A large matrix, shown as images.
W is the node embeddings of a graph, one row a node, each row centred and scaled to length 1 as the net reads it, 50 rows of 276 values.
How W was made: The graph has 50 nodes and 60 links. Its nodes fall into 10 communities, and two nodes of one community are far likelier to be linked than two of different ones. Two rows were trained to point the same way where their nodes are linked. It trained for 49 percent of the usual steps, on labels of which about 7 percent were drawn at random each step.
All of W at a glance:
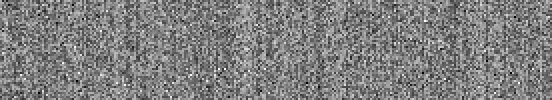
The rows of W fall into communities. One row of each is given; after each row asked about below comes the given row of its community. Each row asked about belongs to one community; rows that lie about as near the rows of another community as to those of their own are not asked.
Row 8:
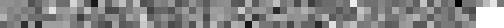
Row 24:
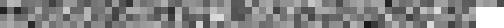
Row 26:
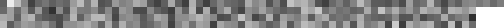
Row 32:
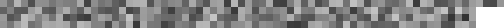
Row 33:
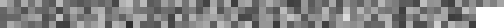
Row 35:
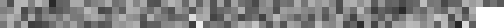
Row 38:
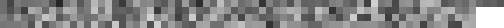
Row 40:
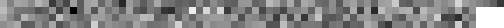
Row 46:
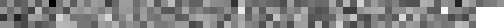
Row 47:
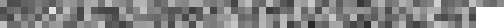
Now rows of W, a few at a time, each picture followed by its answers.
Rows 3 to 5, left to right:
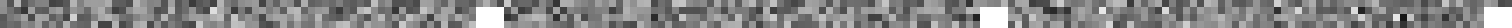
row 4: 33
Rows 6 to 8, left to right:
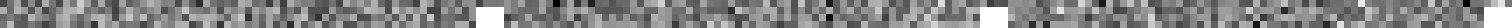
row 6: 46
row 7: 35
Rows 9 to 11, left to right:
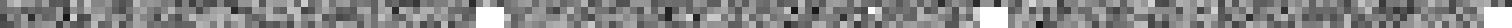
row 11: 35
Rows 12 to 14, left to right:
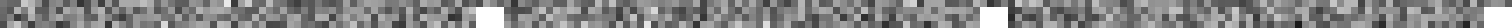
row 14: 38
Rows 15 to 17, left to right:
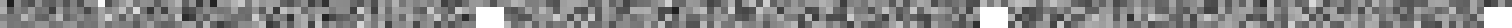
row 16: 24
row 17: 33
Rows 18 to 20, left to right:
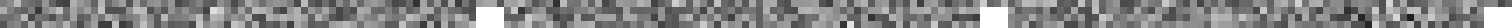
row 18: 8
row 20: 40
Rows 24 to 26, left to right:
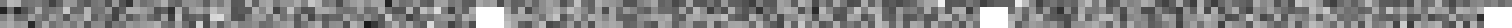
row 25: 26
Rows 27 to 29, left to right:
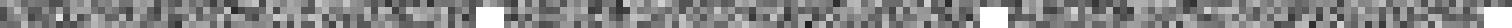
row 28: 46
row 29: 46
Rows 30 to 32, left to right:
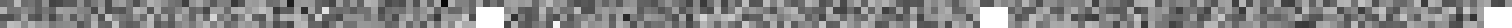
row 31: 33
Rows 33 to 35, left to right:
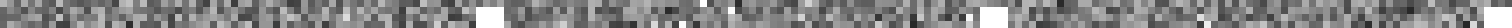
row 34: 47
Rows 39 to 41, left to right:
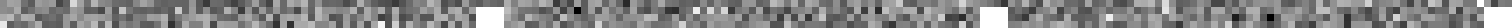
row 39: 26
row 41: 32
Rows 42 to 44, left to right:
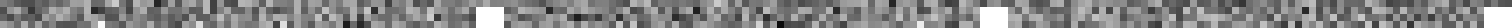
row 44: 26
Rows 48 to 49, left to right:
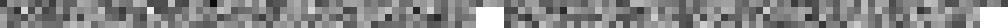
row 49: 38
